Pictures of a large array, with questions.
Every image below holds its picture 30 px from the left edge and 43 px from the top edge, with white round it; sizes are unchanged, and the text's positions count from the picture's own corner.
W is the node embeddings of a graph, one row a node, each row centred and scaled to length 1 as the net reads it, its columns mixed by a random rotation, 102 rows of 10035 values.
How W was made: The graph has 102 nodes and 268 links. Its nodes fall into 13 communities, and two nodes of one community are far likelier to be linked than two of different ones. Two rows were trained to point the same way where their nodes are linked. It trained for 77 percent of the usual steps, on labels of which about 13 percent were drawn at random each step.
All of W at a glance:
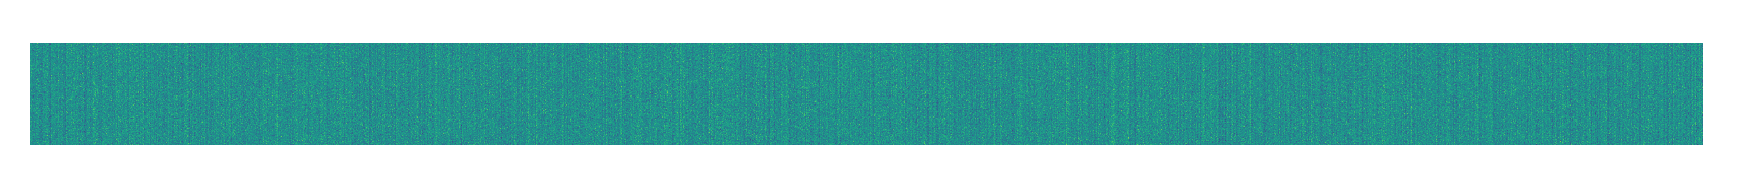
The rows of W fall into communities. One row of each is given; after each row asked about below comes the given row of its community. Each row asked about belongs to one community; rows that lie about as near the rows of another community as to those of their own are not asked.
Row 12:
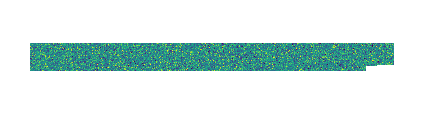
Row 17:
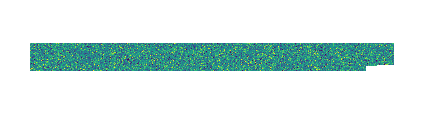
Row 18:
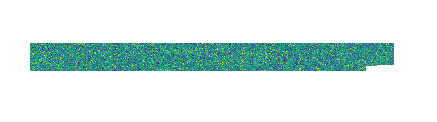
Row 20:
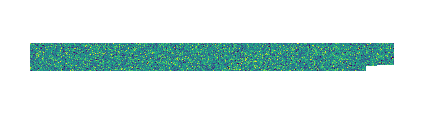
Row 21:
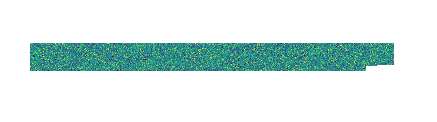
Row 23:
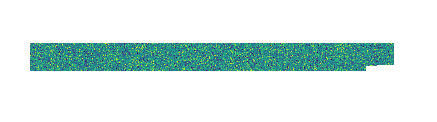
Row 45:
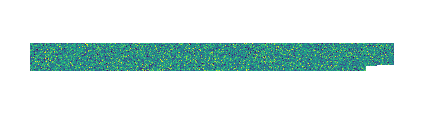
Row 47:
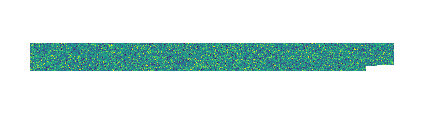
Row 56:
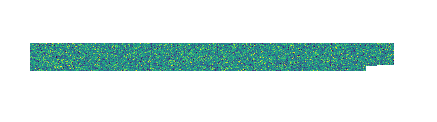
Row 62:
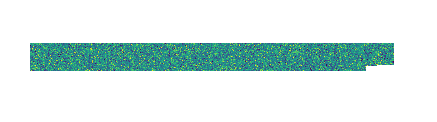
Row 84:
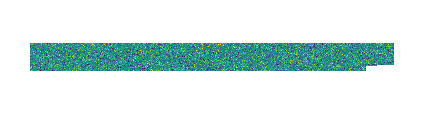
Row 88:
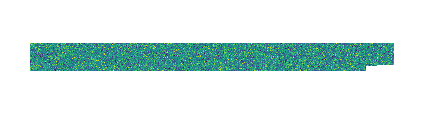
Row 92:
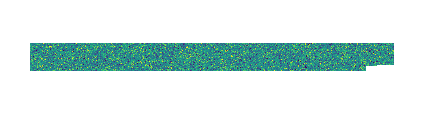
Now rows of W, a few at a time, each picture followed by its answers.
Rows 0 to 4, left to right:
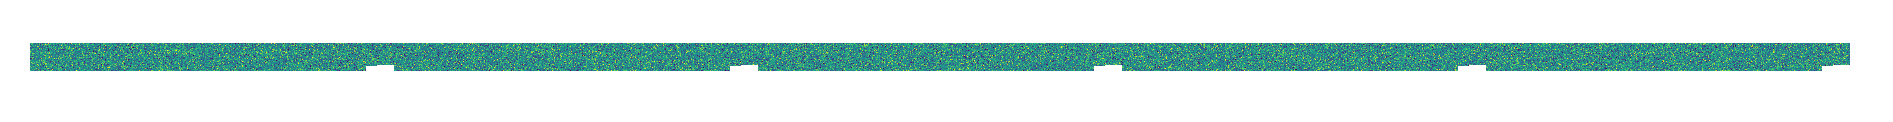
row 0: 12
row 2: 62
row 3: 56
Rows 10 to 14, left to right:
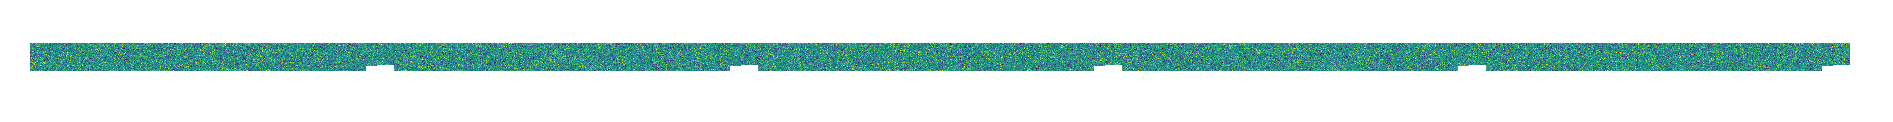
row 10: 84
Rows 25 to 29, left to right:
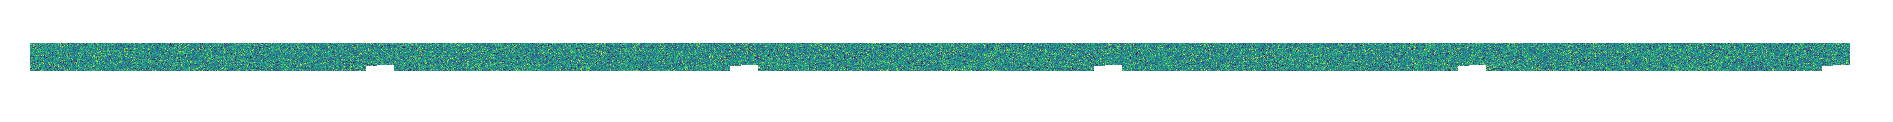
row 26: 47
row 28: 17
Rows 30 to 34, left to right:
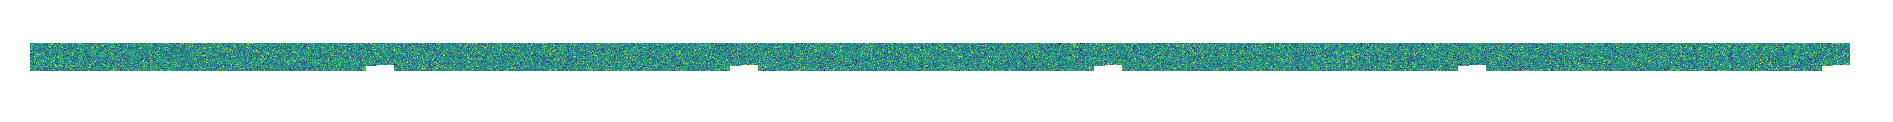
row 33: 45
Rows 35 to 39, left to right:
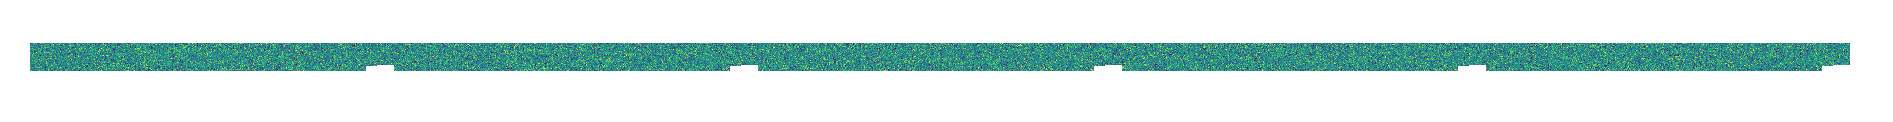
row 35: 88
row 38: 20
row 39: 62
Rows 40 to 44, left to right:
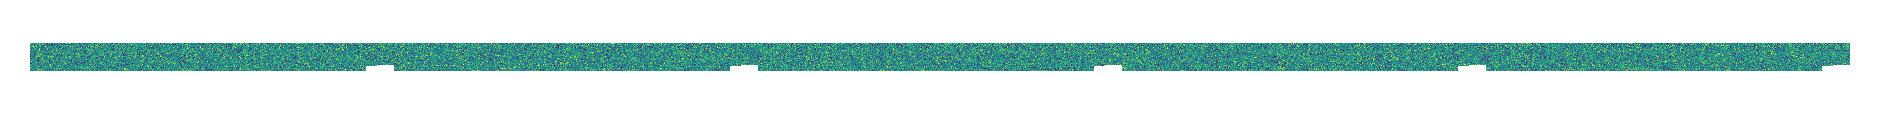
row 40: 45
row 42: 84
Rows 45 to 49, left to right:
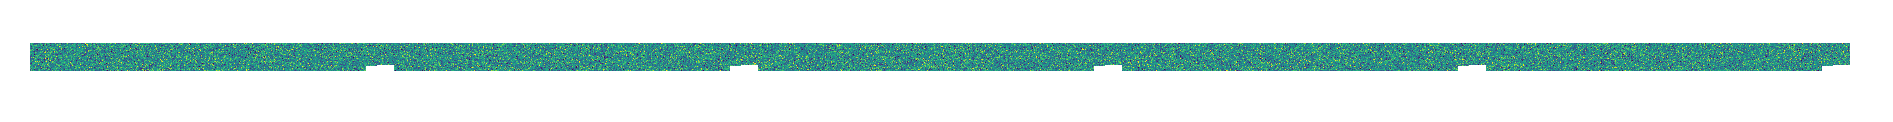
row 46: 12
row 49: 23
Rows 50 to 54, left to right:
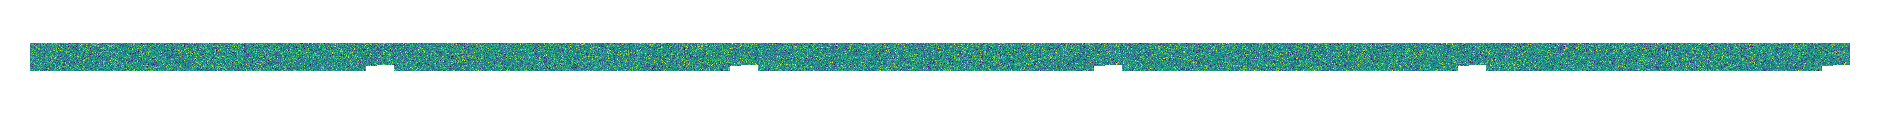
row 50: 47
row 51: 17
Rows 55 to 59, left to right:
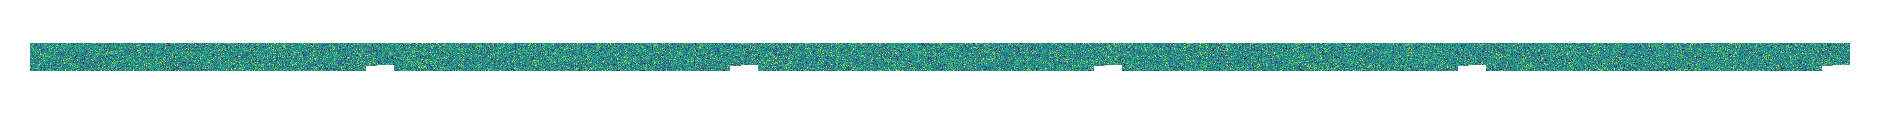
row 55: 62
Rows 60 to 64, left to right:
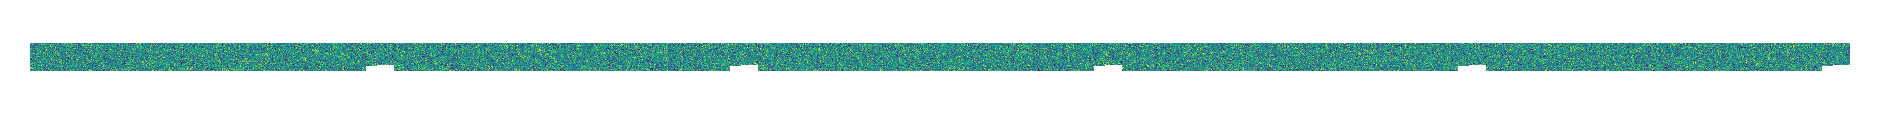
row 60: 62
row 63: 23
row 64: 47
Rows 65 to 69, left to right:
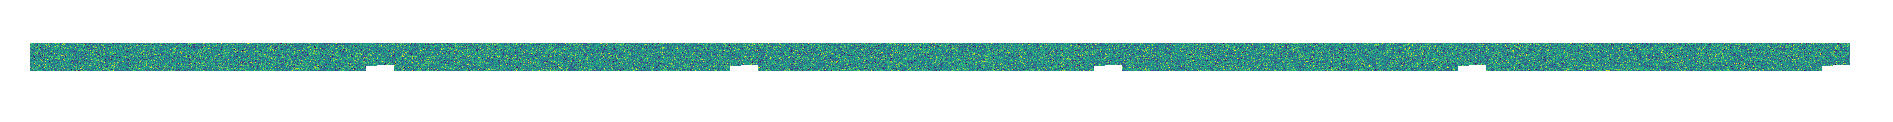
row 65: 21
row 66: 56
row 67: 20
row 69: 18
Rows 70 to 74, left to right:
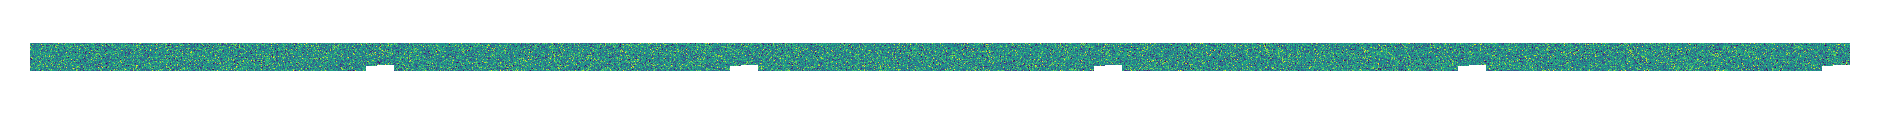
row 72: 20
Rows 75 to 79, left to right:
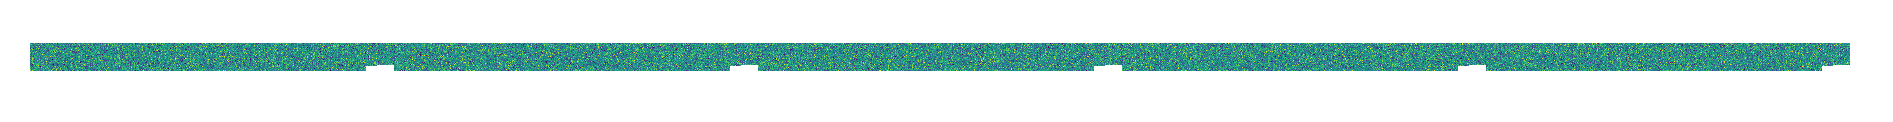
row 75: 17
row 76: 84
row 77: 84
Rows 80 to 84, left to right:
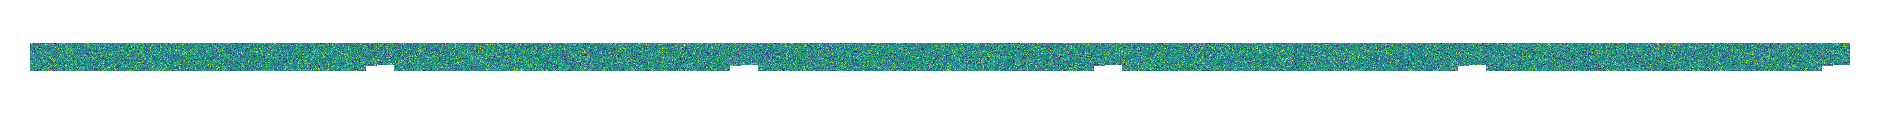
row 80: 12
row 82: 88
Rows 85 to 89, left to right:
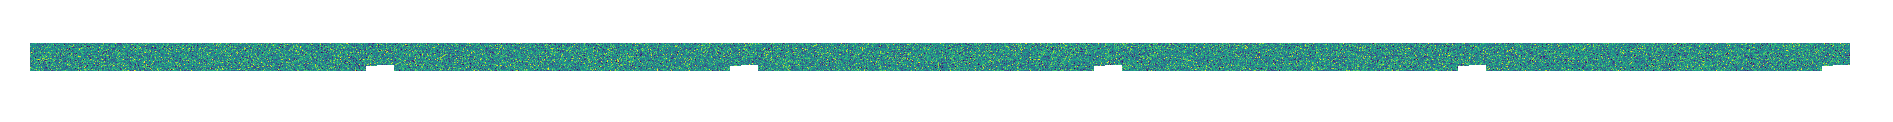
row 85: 88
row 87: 20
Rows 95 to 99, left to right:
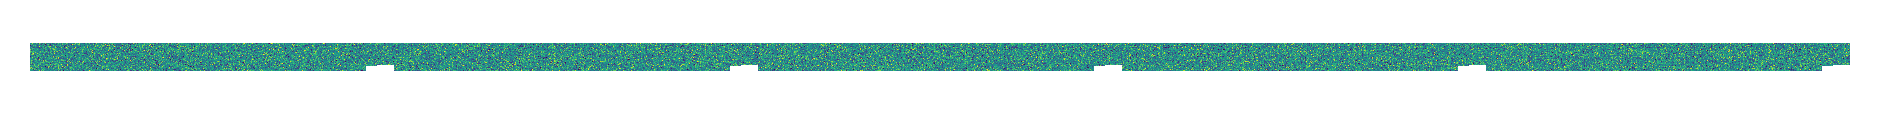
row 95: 23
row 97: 47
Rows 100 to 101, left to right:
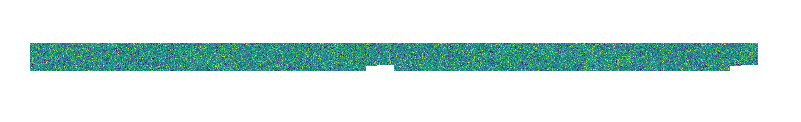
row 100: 17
